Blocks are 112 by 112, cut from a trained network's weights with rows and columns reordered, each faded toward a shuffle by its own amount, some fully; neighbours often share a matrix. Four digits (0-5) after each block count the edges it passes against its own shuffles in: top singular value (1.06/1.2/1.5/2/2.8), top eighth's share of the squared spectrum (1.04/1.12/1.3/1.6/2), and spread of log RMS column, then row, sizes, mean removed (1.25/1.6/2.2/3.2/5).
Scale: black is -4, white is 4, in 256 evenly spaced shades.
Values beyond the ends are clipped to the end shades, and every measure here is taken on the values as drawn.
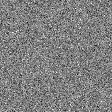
1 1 0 0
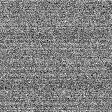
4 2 0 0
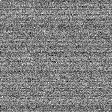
4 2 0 1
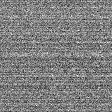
4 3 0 1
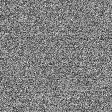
1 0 0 0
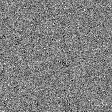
1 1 0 0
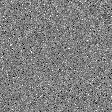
0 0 0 0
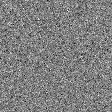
0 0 0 0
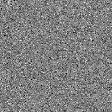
3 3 2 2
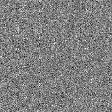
3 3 2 1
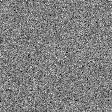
0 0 0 0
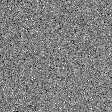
0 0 0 0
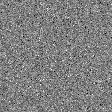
0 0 0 0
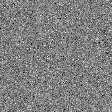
1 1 0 1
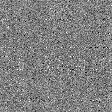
2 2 0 2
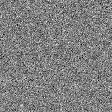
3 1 0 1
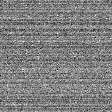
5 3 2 2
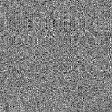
4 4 3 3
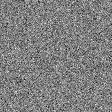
1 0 0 0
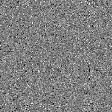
3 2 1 1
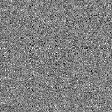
4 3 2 2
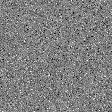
1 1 0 0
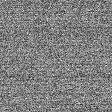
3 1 0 0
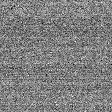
3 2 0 0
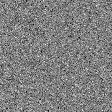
1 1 0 0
